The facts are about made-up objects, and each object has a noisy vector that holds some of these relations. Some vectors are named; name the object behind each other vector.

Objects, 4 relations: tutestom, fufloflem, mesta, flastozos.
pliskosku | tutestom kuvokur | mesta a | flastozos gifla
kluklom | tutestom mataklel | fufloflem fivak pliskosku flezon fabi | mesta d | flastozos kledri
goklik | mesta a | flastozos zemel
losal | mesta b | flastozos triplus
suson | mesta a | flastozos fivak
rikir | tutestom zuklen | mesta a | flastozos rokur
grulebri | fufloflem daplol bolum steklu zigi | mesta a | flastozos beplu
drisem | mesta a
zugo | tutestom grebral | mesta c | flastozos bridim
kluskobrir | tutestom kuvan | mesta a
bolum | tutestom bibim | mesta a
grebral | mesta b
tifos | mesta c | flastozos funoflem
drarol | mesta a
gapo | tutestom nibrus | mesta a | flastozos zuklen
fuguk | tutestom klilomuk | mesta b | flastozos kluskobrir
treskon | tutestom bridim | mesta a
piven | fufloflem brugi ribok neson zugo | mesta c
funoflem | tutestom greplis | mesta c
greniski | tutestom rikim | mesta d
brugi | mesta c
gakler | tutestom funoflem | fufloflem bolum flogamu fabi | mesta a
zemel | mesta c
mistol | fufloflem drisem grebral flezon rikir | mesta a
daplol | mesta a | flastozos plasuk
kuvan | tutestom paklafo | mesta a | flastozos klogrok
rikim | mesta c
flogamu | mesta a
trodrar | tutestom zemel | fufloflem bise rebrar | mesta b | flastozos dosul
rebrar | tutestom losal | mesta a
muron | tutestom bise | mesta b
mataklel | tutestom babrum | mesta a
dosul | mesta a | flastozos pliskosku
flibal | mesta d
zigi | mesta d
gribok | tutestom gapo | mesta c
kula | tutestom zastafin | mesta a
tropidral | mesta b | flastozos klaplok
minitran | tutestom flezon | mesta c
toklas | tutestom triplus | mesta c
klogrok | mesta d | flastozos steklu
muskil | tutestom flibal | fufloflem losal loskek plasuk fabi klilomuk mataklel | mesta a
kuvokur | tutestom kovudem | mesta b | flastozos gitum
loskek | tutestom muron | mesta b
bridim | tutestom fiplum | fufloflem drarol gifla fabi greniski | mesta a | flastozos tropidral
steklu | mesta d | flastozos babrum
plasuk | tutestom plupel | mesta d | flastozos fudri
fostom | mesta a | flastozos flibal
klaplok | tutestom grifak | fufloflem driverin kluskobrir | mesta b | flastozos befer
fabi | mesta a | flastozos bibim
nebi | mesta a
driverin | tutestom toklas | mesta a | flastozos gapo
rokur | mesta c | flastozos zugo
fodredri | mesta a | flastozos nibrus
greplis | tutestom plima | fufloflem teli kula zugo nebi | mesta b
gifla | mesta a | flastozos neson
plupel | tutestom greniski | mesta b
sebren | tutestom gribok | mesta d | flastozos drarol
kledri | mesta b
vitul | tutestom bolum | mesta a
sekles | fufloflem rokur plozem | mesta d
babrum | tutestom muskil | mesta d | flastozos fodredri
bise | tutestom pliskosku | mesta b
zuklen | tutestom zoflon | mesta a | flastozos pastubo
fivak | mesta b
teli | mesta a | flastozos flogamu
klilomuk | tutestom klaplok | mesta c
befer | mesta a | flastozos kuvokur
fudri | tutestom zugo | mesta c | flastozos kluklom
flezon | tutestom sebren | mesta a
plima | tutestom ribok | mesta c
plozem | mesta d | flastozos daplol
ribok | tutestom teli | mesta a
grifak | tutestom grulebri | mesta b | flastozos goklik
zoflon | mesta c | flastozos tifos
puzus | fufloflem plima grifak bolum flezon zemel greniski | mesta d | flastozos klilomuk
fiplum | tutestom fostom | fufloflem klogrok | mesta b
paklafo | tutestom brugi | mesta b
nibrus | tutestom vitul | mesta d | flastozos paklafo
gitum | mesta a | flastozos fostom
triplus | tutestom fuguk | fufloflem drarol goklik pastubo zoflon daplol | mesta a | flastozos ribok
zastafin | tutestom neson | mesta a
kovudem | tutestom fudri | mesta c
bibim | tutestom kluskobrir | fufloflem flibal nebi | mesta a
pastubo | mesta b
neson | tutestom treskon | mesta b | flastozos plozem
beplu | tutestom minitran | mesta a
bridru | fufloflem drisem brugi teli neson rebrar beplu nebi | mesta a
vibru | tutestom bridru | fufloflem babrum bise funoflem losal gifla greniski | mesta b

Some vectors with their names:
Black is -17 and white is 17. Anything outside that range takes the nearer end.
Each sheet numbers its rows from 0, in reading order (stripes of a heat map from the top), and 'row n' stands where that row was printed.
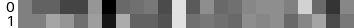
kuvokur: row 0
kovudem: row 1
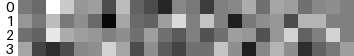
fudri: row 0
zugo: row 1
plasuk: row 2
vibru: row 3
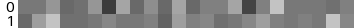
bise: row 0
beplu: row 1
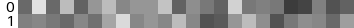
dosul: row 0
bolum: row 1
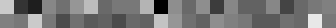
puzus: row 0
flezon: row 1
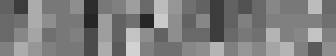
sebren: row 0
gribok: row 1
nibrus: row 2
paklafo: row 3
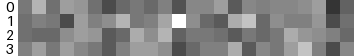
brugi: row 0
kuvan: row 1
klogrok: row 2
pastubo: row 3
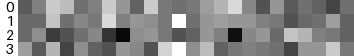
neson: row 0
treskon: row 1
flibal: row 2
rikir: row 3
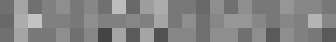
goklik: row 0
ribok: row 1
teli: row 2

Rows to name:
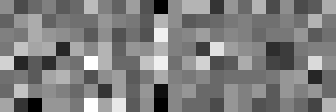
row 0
greplis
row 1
gapo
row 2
plima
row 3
pliskosku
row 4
bridim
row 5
zoflon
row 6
nebi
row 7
grulebri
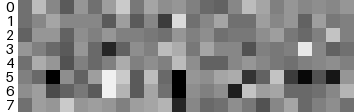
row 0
kluskobrir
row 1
funoflem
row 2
rebrar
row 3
tropidral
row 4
vitul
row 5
trodrar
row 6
bibim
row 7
plozem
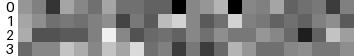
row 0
piven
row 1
fabi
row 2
muskil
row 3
daplol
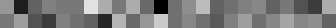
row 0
fiplum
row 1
befer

